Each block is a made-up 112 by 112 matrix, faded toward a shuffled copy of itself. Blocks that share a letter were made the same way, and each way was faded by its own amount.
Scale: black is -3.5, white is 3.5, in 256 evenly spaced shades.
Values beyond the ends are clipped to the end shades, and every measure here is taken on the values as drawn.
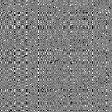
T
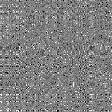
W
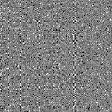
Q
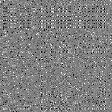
W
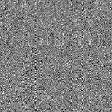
Q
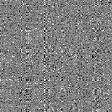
Q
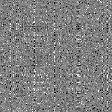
Q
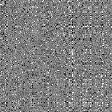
Q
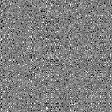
Q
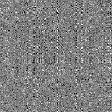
Q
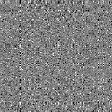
Q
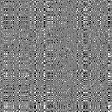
T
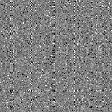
Q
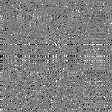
W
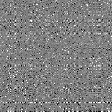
W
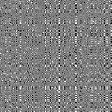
T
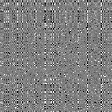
T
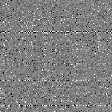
W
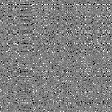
W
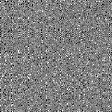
Q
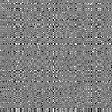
T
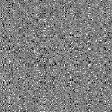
Q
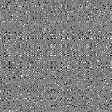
W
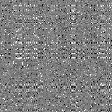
W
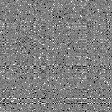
W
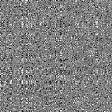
Q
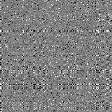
W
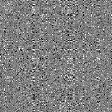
Q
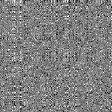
Q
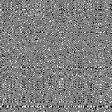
W
